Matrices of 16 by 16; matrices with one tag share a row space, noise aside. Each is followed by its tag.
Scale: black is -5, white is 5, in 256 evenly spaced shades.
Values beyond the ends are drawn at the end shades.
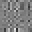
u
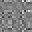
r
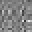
r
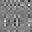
u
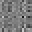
r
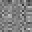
r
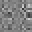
r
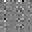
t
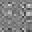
r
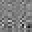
r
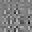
u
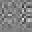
r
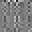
u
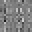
t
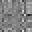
r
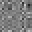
r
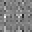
t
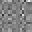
r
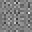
u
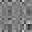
r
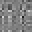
r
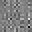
u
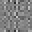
u
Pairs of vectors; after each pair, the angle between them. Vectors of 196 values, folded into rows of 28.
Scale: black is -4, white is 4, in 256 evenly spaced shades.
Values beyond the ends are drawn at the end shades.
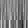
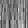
nearly opposite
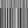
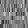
orthogonal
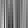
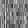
partly aligned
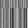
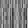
nearly parallel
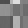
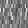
orthogonal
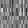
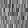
partly aligned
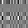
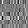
nearly parallel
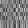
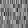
partly opposed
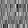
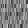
partly opposed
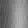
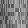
partly aligned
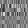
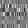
nearly parallel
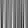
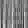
nearly parallel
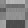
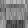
nearly parallel
